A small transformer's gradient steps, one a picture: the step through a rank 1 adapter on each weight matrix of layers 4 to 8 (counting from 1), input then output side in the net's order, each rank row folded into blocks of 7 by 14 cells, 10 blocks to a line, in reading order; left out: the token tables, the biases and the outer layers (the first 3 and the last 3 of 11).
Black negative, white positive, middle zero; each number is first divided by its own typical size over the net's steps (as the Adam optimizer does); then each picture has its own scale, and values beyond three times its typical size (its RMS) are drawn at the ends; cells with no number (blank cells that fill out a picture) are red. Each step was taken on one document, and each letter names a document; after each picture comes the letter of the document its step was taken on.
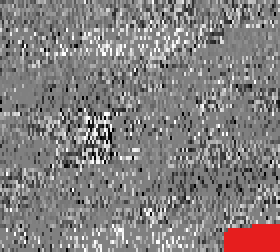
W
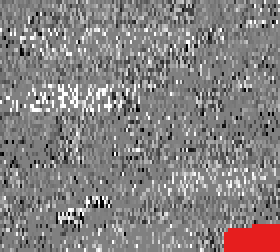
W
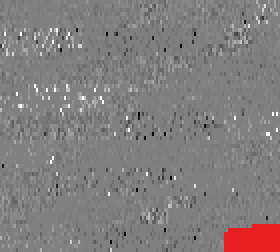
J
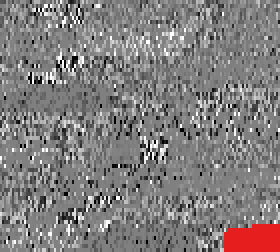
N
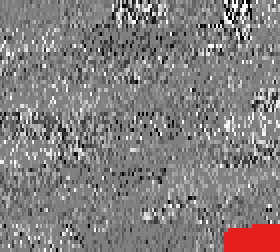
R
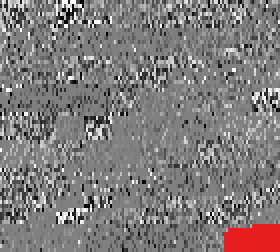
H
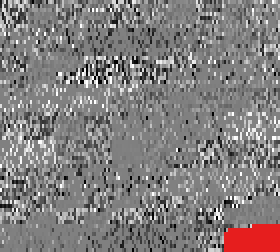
H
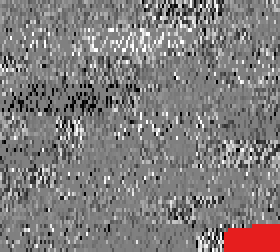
N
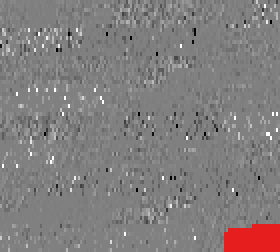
J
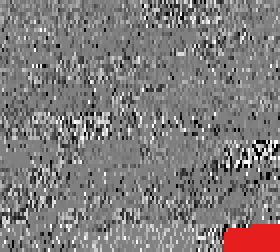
N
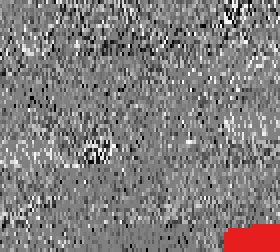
R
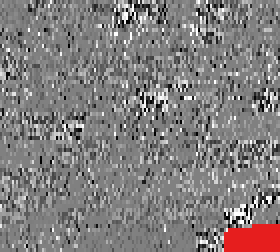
N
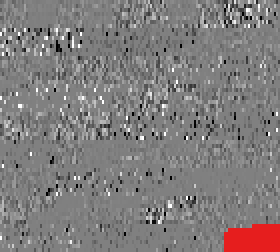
J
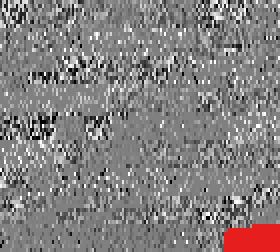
H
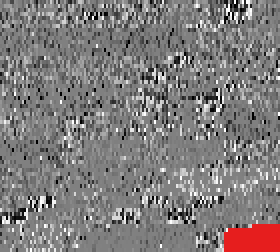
N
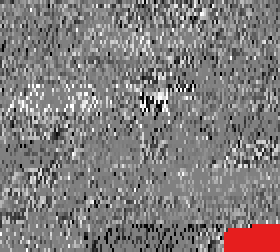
N
